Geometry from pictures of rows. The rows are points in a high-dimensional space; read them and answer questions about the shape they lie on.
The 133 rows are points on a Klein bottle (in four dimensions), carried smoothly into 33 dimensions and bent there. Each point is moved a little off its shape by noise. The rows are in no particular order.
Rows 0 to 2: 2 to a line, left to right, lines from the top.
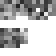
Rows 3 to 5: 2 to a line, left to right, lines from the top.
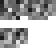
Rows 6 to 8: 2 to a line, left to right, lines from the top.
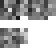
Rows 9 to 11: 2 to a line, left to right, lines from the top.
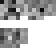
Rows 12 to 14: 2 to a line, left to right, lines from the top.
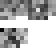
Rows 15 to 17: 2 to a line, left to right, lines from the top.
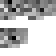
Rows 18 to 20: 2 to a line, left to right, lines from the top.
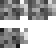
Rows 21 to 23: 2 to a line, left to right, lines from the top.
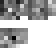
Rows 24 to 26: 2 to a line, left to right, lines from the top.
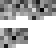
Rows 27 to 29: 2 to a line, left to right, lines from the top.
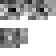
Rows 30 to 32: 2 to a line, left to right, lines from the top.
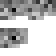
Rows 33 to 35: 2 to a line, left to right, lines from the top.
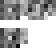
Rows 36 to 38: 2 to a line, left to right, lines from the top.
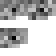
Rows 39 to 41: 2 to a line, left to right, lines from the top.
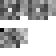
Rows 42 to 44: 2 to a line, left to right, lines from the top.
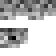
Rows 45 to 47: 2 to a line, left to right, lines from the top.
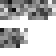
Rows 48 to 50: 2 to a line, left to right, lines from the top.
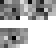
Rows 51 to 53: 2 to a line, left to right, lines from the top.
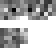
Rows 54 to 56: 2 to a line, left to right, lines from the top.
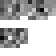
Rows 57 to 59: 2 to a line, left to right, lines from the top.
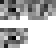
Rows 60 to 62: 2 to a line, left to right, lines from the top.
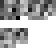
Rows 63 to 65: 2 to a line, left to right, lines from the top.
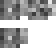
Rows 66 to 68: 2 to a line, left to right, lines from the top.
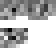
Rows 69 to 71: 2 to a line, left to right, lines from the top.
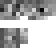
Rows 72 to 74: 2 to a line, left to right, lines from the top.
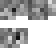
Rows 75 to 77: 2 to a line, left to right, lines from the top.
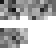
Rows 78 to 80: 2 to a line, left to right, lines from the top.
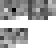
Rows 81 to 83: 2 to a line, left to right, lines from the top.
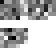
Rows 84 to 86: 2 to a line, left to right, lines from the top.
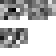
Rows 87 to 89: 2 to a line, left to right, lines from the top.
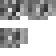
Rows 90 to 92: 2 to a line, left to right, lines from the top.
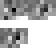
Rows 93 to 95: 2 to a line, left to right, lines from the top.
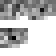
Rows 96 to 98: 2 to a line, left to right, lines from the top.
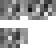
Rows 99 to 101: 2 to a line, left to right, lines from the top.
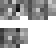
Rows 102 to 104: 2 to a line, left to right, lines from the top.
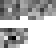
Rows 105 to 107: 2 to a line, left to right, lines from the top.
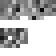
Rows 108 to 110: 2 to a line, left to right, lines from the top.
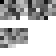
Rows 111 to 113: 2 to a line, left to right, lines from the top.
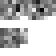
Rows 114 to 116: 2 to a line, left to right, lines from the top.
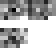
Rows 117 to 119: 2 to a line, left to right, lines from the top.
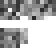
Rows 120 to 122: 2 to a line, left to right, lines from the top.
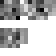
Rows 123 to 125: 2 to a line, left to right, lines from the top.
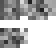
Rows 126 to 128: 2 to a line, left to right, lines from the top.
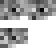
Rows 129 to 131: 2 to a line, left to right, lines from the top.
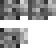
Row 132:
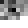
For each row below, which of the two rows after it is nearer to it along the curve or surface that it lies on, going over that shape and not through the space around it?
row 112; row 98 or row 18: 18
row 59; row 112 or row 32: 112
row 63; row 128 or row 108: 108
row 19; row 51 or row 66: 51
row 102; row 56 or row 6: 56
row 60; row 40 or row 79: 40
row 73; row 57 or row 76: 57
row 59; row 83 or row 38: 83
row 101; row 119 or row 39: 119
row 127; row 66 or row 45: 66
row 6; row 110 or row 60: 60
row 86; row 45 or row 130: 130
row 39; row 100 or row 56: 100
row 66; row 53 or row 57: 57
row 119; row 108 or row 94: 108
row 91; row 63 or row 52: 63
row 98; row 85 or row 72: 85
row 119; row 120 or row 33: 33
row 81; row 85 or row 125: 125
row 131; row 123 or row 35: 35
